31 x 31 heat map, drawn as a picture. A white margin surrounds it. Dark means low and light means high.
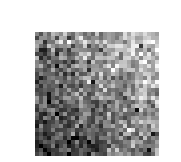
Neither half mirrors the other. The top right is the ninth with the highest average. There is an overall slope up to the top right. On average the colour sits 50% of the way up the scale.
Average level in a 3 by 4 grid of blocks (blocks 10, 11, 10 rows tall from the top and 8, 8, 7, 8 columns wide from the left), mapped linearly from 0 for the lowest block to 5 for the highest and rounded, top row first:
2345
1234
0023
